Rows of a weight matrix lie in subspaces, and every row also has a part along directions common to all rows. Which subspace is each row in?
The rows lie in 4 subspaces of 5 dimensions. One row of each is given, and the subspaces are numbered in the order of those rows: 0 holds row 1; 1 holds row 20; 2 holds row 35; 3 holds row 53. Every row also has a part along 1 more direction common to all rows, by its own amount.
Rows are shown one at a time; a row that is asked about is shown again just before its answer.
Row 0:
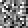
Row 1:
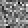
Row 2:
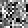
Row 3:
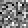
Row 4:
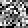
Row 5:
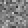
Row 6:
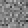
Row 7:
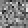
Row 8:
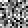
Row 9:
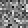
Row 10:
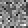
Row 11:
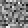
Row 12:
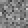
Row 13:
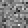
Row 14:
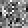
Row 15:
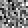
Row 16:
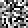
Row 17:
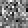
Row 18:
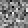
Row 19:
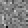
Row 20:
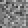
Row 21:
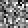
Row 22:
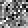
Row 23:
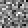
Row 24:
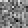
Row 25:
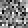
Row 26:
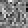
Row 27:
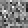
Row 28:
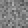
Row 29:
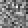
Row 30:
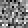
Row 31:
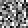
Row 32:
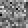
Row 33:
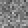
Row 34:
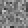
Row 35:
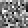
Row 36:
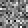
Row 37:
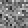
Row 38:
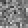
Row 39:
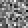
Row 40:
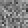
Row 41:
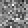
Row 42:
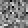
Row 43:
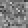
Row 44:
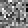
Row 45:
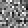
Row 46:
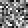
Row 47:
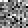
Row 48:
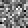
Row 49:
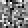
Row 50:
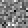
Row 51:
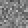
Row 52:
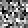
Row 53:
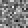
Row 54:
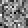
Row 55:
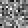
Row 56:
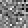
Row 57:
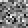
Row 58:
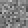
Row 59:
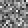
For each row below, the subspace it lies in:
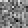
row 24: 2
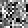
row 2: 2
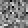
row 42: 1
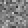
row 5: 1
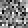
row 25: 0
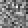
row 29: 1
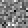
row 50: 0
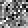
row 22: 3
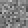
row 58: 1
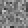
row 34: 1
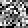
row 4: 0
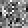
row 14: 2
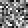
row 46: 3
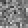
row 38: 0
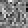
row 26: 2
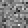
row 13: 3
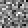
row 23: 1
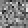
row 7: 1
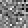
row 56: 3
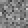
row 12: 2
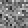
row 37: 3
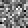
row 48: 3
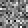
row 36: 2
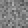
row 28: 2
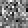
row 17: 3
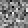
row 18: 1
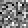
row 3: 1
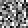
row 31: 1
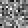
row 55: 3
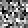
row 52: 1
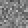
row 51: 3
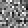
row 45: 0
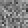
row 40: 0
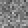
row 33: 1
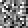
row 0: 1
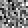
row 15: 2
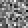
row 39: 0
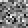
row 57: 2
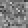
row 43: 3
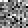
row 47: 2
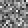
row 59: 3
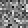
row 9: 2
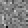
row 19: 0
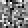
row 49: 0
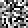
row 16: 0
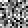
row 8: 2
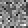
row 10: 1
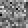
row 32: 3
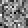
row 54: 3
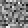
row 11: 0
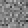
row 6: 0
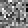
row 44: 2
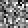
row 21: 0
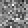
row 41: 2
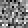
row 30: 0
